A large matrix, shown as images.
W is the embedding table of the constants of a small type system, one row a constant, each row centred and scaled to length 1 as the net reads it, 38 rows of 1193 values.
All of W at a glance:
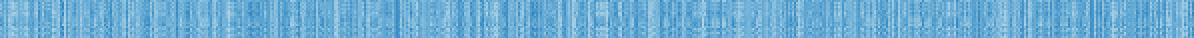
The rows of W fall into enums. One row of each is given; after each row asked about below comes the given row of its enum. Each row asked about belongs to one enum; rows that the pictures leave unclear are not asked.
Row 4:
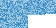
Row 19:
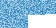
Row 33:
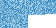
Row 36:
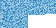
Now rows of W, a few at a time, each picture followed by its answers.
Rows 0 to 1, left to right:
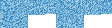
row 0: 36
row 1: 33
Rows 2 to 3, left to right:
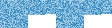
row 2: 19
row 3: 4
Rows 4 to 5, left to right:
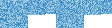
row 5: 33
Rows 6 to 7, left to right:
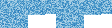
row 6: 19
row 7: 4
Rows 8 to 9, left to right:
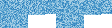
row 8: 33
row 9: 4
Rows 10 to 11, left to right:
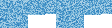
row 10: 4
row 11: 36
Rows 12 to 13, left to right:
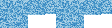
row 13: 4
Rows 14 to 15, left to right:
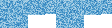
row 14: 4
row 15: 19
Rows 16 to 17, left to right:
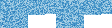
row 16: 36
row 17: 4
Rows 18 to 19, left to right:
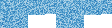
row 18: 36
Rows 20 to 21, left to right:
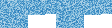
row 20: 19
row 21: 36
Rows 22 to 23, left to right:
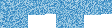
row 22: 36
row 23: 33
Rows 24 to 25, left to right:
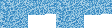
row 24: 36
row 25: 36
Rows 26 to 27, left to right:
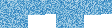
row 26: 19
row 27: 33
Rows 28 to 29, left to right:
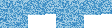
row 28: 4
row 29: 4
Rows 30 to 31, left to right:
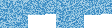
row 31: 36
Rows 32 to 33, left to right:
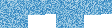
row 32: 19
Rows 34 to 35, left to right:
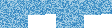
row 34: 19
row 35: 4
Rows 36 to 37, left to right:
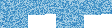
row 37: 4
